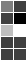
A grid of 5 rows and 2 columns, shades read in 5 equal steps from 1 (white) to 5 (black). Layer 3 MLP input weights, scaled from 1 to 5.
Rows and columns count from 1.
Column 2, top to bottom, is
4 5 1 4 4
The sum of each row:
7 9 3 8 8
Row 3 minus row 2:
-2 -4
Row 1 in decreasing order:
4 3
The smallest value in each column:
2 1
